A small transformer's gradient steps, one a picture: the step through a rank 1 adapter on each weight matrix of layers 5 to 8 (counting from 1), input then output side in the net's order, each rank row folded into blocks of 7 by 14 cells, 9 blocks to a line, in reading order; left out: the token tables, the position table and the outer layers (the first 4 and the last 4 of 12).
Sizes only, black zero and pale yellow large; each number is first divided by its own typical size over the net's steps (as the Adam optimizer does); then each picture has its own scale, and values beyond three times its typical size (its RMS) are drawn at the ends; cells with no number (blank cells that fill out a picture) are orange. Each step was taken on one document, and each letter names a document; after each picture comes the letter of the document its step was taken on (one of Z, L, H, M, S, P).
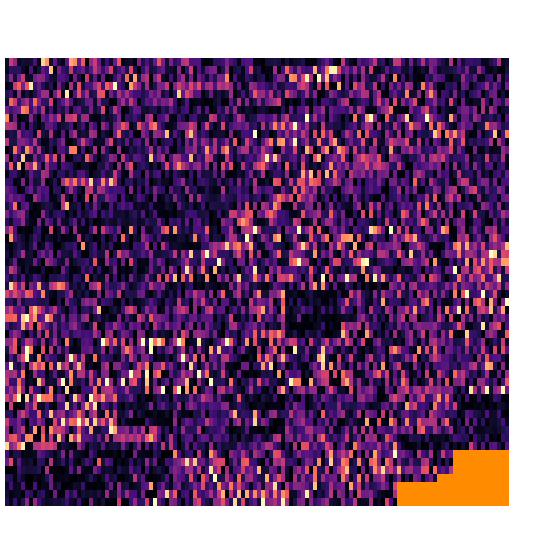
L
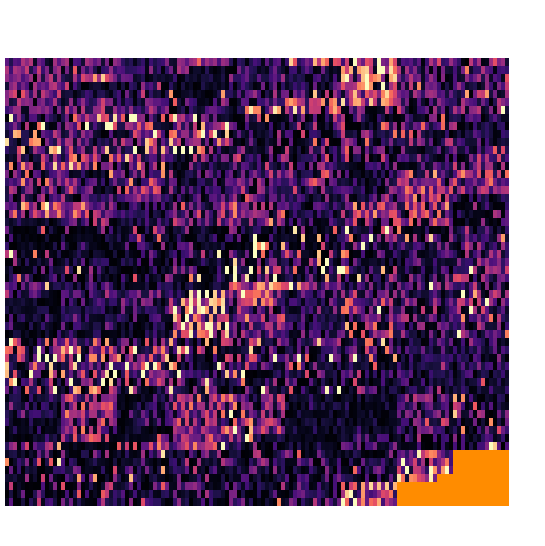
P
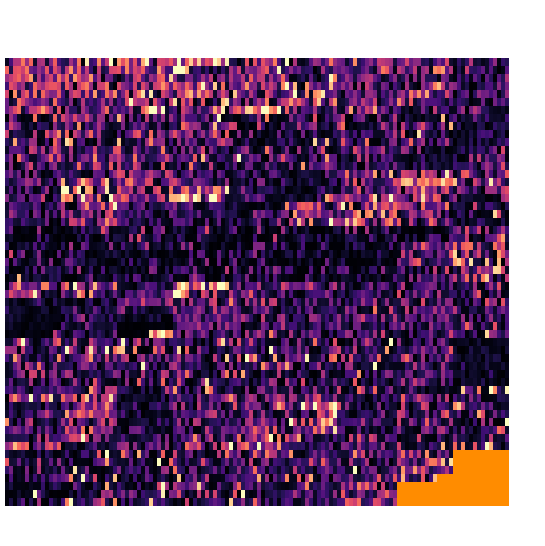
P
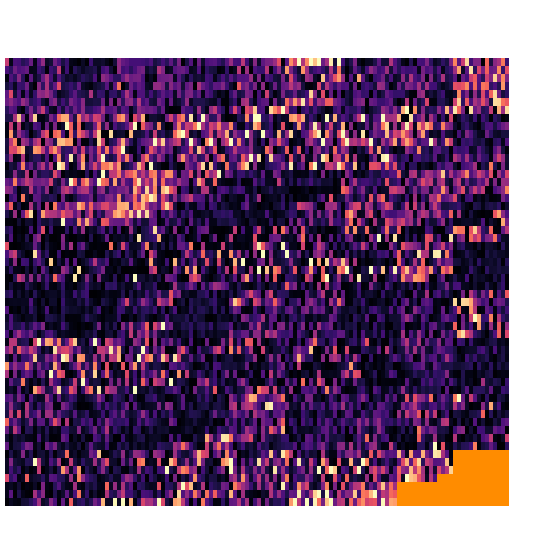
P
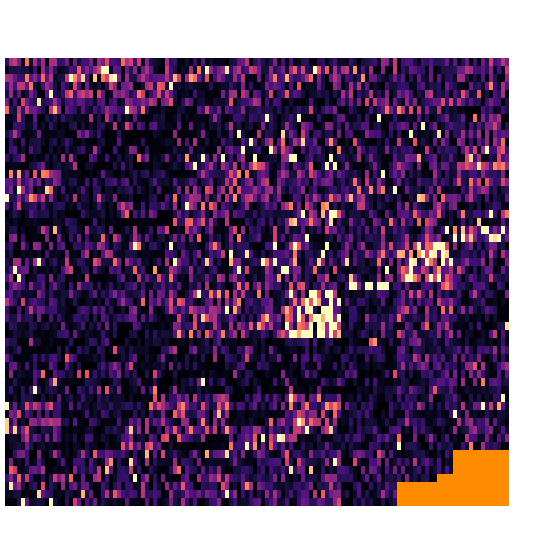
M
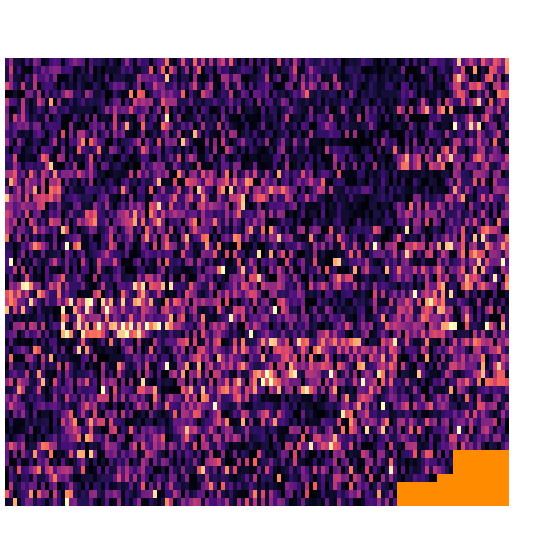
L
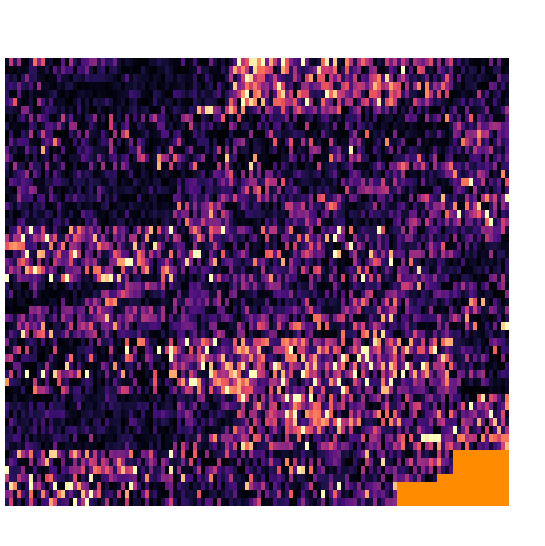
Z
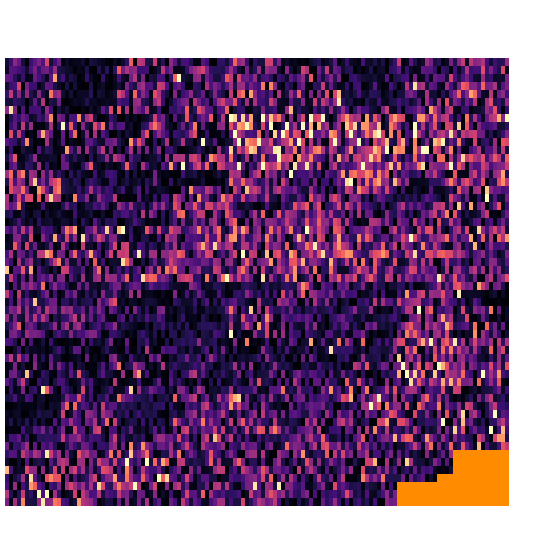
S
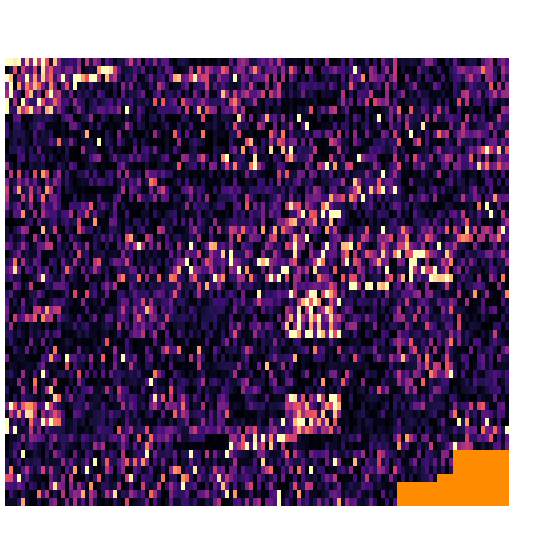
M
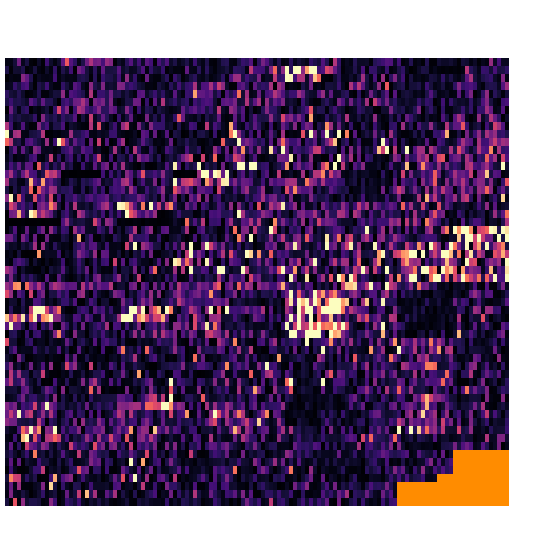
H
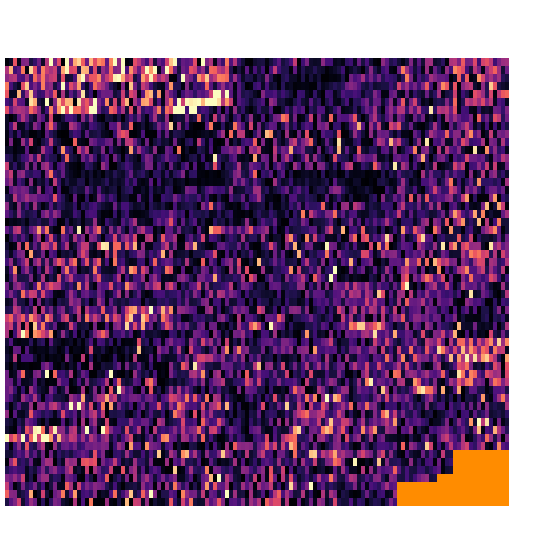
Z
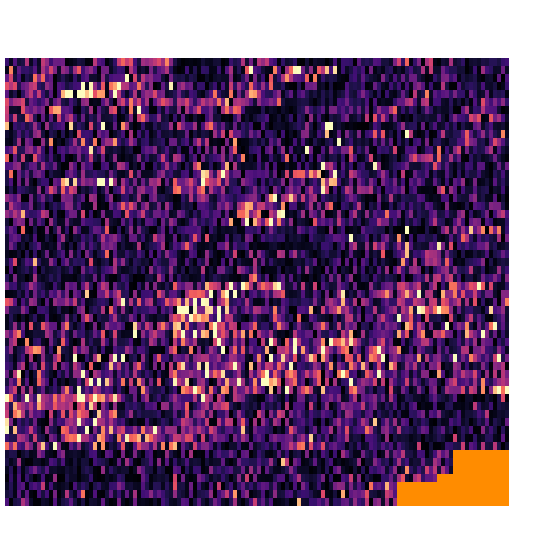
H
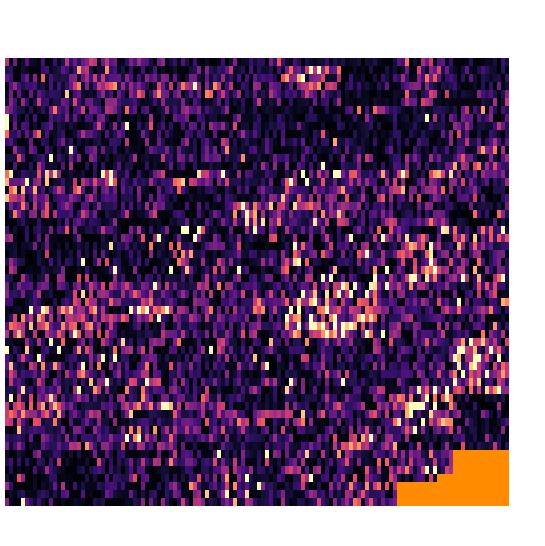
H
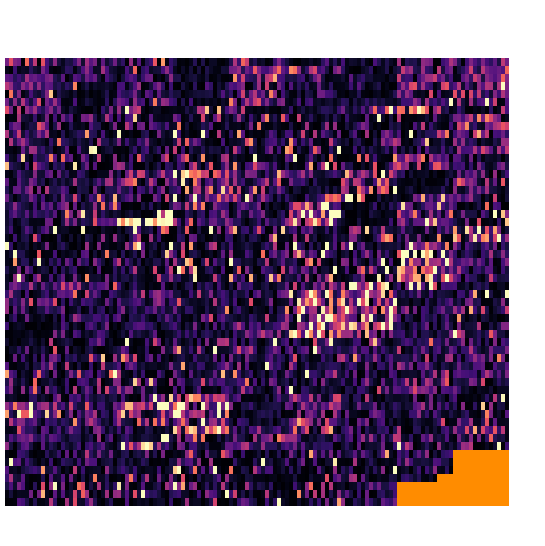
M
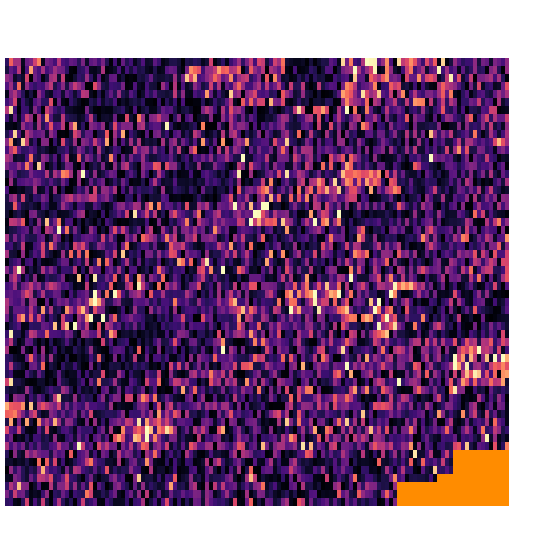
S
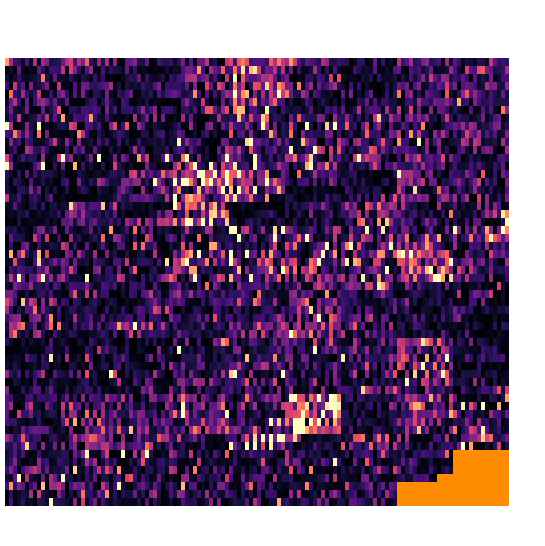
M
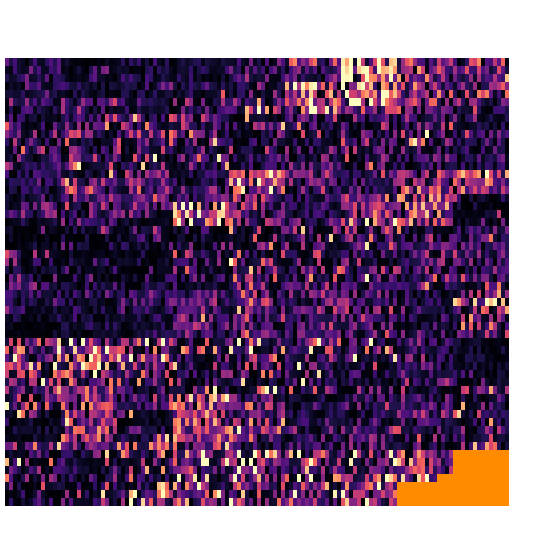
P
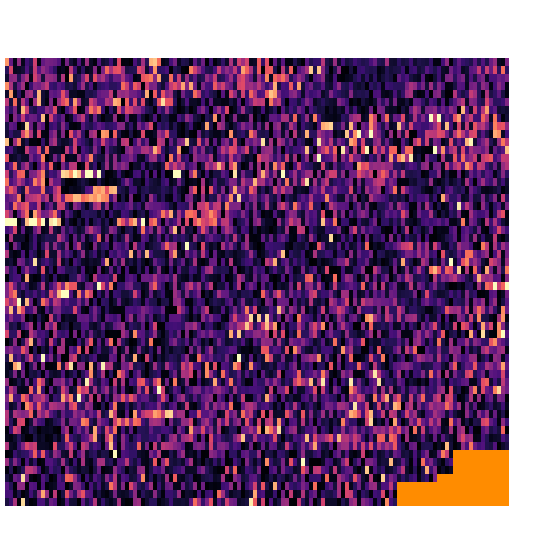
L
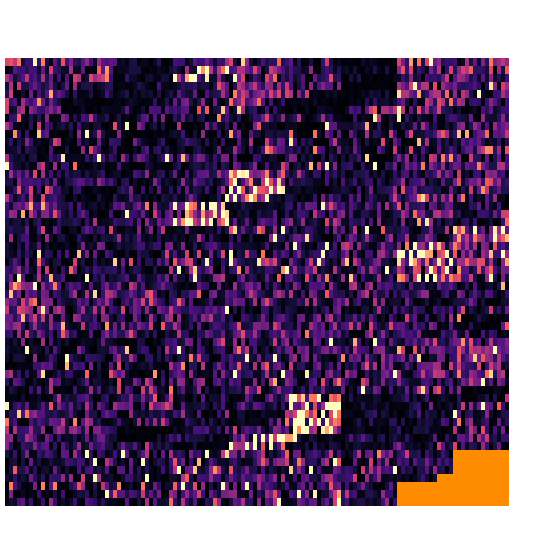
M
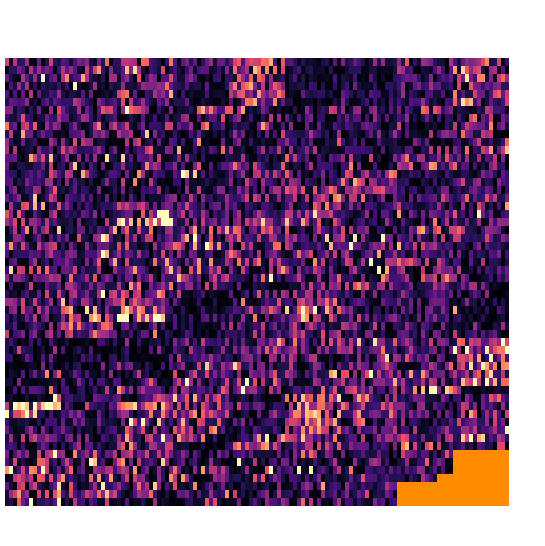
Z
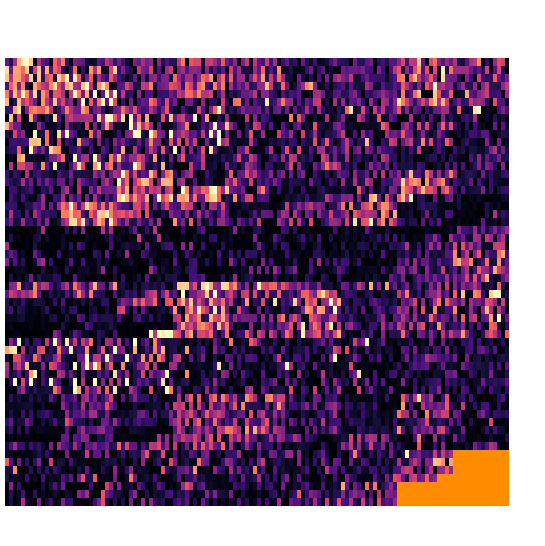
P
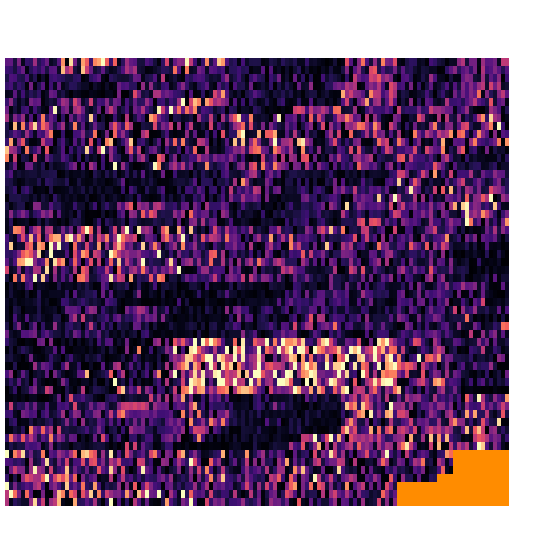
Z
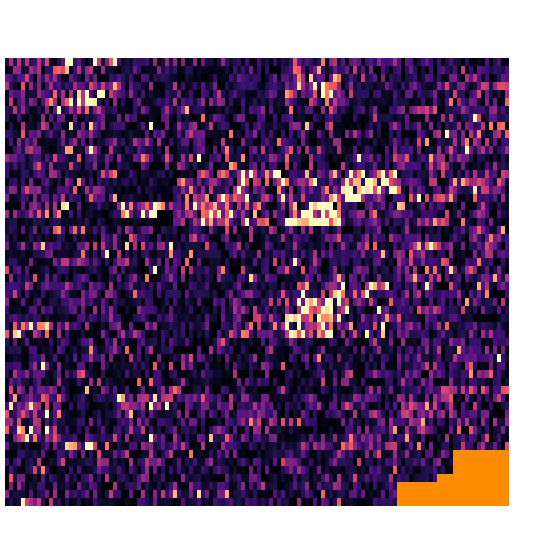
H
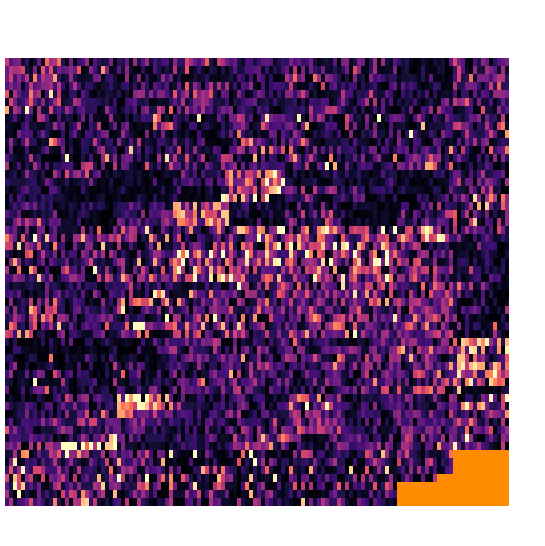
Z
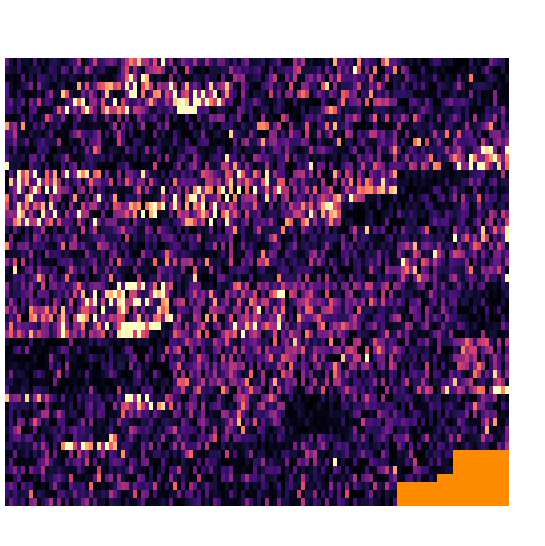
S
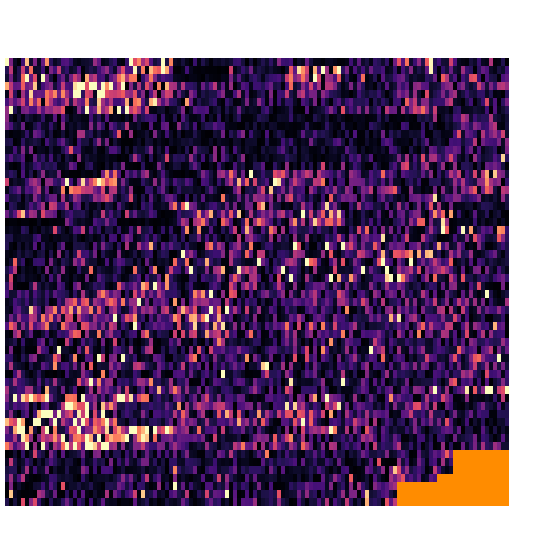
H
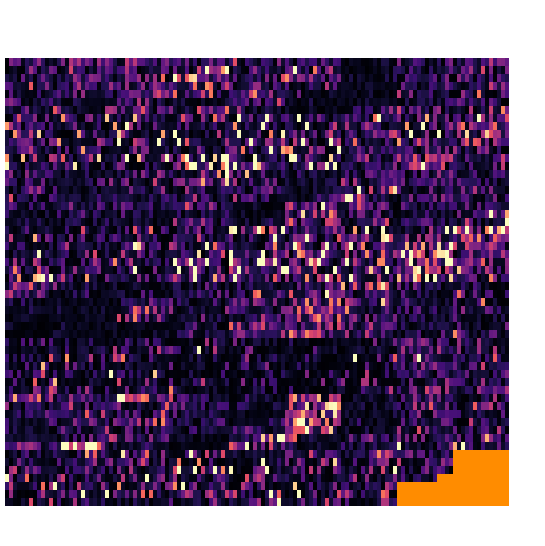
M
